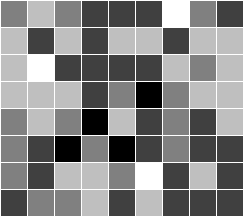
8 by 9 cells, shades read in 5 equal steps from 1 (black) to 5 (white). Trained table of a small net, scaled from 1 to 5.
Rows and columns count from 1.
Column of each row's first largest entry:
7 1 2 1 2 1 6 4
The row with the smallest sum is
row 6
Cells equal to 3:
16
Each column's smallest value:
2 2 1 1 1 1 2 2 2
